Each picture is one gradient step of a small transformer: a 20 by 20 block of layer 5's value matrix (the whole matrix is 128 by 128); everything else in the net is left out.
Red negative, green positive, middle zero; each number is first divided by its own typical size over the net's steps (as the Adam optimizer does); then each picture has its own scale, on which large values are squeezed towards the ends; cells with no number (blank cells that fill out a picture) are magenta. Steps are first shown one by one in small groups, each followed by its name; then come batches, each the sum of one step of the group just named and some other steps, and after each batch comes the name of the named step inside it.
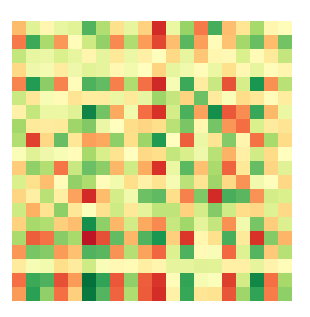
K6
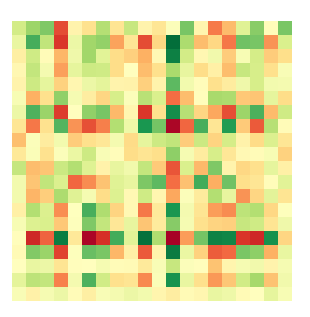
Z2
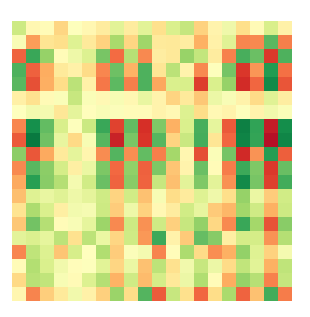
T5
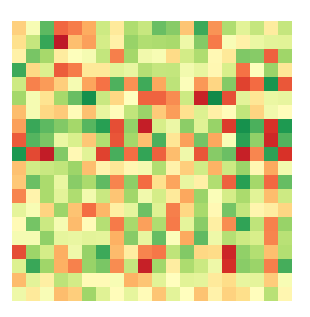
T5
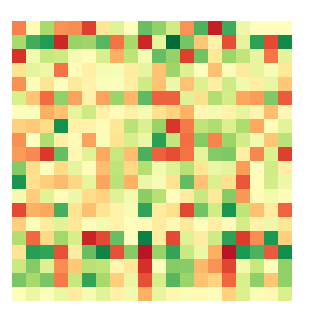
Z2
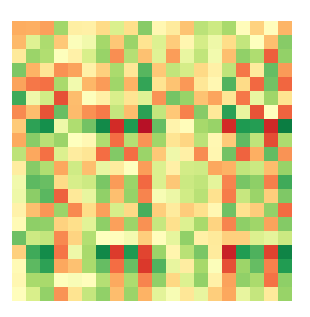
T5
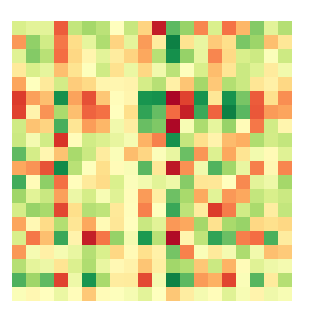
Z2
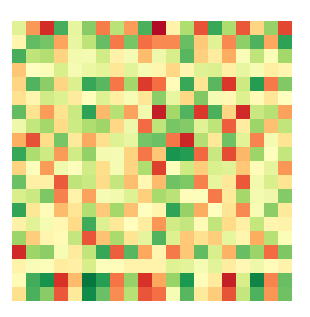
K6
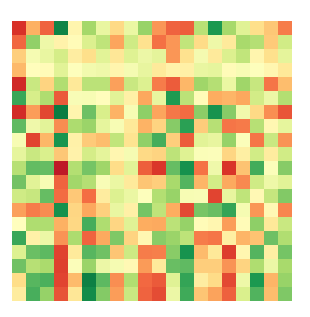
K6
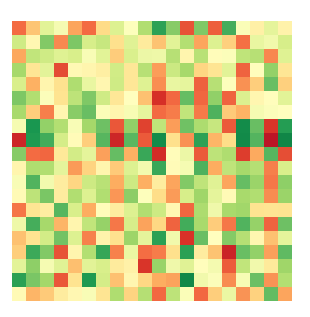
T5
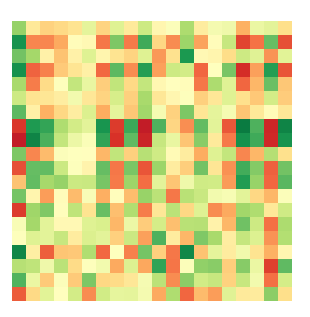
T5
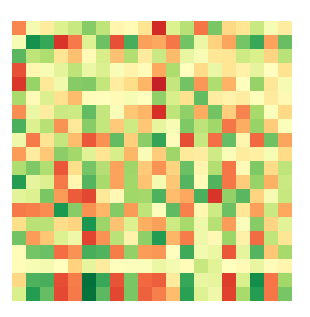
K6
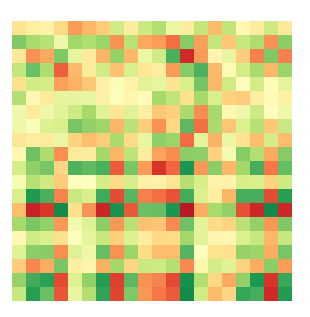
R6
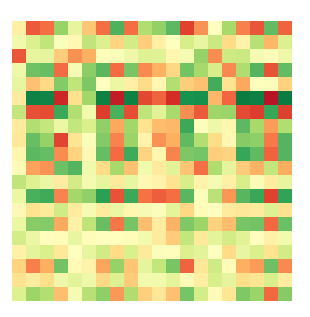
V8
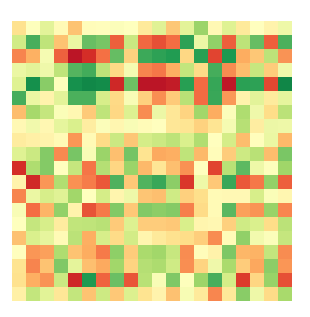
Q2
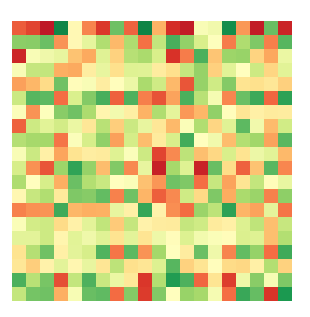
V8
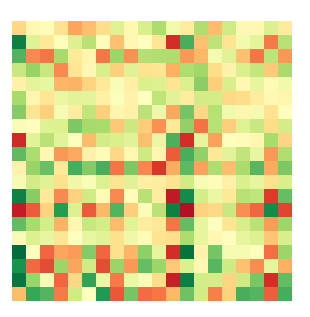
R6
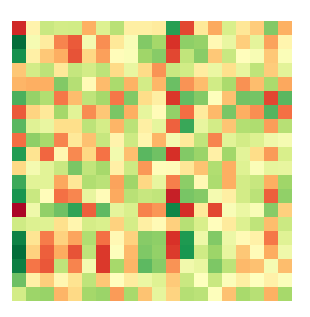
V8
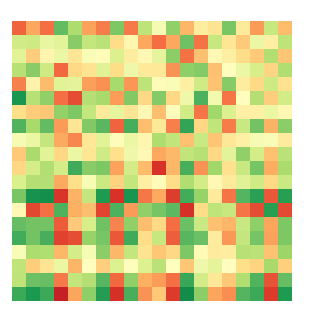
R6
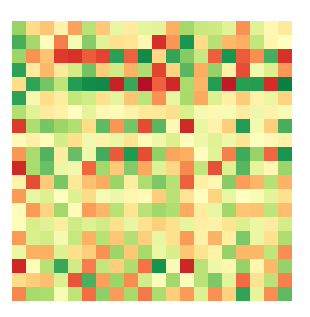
Q2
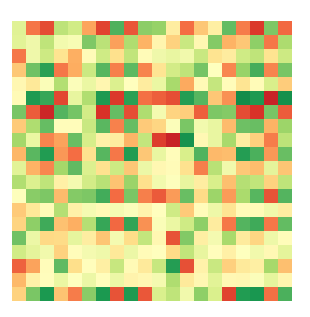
V8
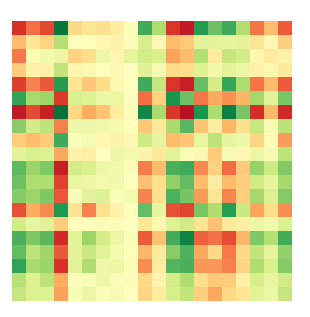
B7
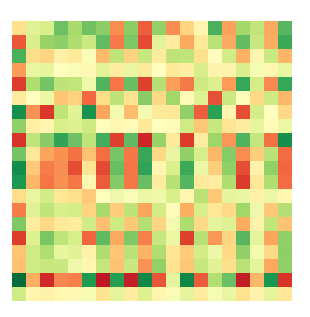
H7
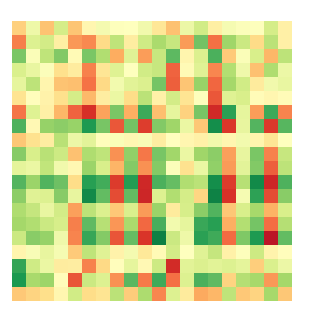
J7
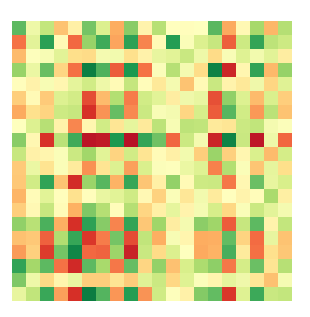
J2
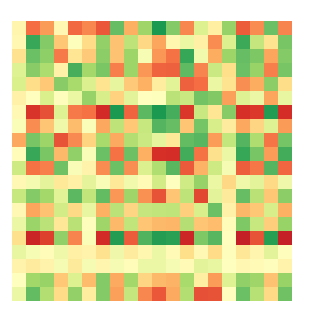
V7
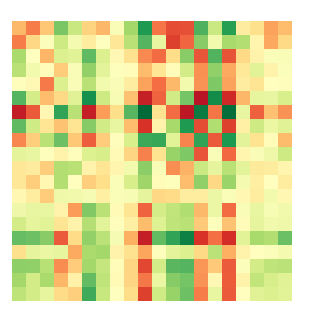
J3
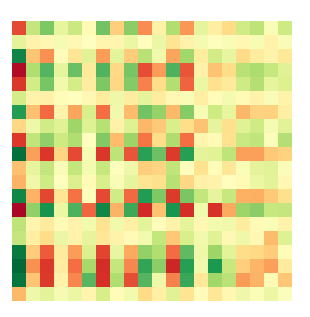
H7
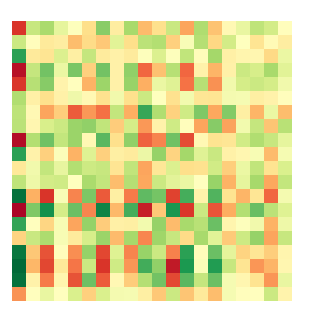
J7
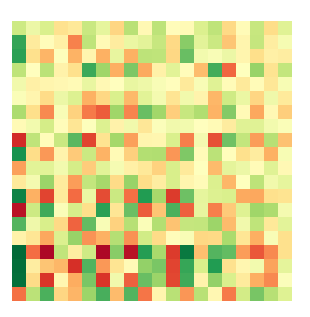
J2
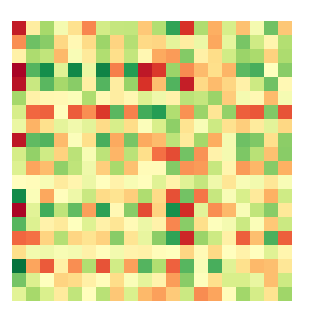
V7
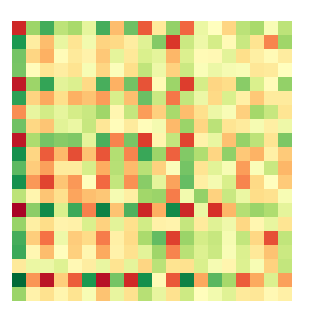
H7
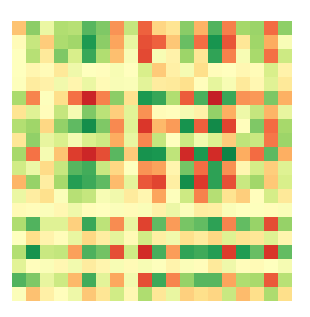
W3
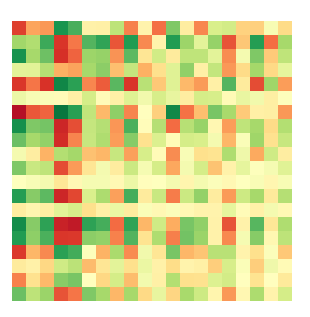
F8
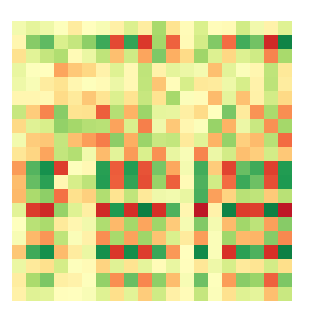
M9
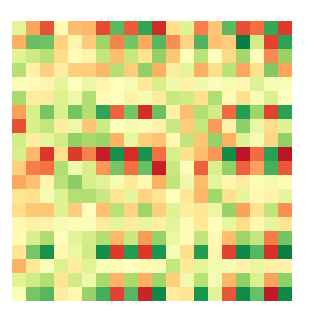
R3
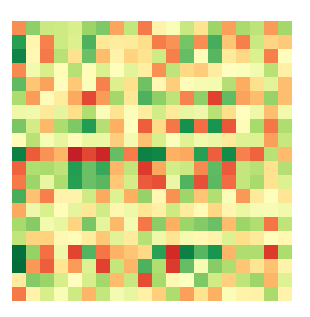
W3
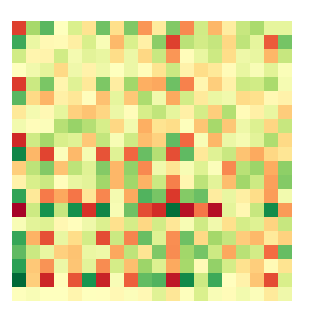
M9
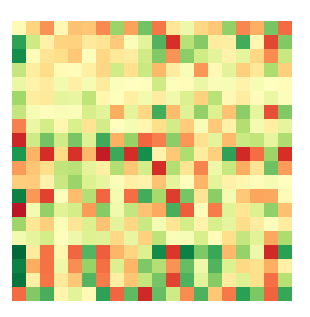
R3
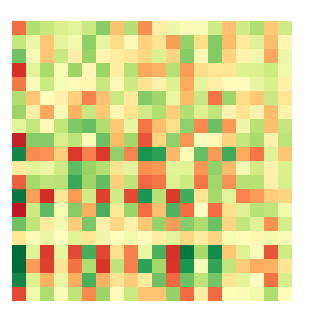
W3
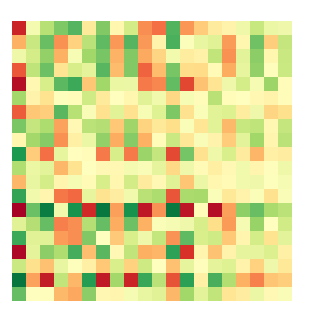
F8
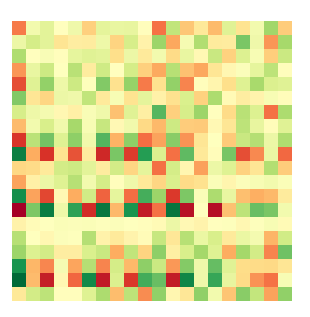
R3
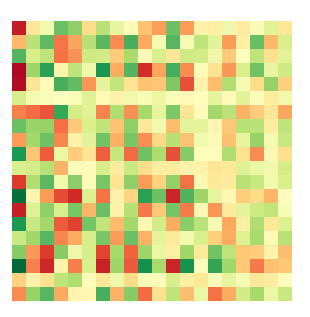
F8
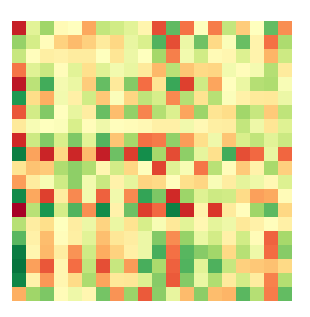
R3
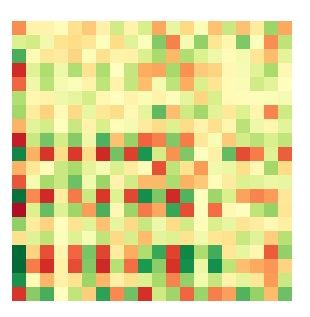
R3
